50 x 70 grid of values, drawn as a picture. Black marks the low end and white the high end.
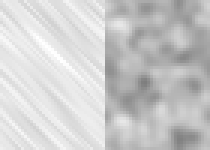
The table splits into one row of 2 panels. Panel 1,1: very high, slanting down to the right, faint in contrast. Panel 1,2: high, blotchy.
